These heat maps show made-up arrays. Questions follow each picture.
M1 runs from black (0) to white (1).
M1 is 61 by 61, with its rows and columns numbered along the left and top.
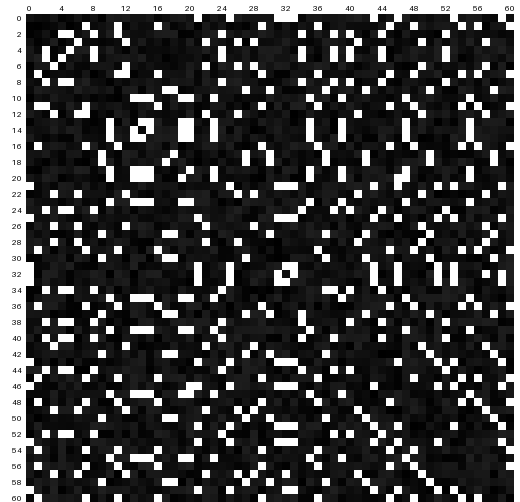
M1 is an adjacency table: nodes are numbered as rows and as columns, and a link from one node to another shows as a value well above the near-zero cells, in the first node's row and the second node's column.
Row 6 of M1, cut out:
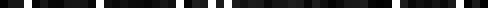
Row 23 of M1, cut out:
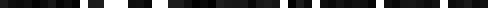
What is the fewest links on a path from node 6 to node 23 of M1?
5
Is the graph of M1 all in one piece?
yes
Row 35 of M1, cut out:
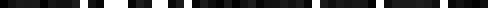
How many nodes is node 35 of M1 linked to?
10
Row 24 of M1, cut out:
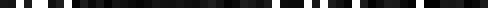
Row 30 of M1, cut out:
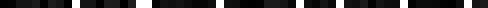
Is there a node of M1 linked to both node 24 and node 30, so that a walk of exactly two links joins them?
no
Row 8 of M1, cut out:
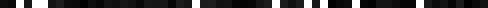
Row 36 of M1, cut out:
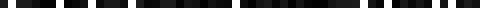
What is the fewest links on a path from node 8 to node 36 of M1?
3
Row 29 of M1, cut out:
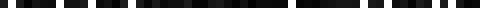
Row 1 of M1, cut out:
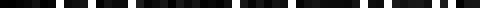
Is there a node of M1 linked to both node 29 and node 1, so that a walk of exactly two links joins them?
yes
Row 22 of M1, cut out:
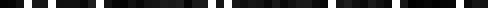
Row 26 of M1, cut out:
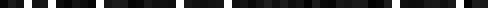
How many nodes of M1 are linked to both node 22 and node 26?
6
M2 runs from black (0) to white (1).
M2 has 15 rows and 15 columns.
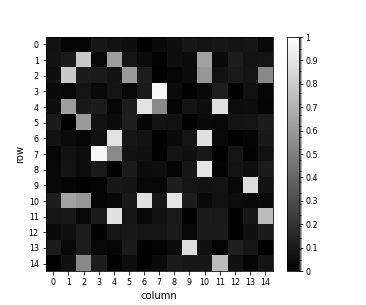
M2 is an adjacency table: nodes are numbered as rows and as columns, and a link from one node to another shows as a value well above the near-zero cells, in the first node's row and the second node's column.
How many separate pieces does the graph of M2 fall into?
4
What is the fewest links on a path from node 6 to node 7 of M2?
2
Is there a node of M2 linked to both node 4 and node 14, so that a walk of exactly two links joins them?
yes
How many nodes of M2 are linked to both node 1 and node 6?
2
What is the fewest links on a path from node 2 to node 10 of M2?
1
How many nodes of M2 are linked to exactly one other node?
5
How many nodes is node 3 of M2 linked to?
1
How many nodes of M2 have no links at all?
2
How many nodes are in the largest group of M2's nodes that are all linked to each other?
3
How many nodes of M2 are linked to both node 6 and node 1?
2
